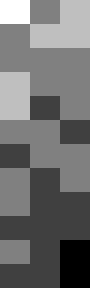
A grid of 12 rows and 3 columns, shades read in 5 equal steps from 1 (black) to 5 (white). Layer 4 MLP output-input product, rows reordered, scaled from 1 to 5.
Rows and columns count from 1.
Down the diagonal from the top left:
5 4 3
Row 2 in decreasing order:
4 4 3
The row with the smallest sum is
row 12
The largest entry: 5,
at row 1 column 1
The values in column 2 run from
2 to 4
